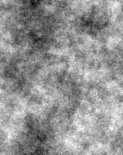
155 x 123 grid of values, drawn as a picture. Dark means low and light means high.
No lone cell stands out from its neighbours. On average the colour sits 60% of the way up the scale. The values follow a bell shape. No single row or column stands out from its neighbours. The ninth with the lowest average is the top left. The halves do not mirror each other.
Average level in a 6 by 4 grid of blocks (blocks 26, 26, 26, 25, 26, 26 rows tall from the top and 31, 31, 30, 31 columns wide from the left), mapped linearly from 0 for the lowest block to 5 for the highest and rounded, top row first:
1023 | 2033 | 1243 | 2324 | 4245 | 2054
